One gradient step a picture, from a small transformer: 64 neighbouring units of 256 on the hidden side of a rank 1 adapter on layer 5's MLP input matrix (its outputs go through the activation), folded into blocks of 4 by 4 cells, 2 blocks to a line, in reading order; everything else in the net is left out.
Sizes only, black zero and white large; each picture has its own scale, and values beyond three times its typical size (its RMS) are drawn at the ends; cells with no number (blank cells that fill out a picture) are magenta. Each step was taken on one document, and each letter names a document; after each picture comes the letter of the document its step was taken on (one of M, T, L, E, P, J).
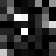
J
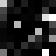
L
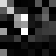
J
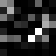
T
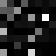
T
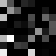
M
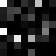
T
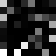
L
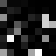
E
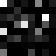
T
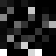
E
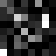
J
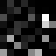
E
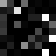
L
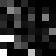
M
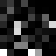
E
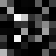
J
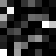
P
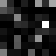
J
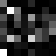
M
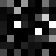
L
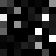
L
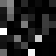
T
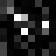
J
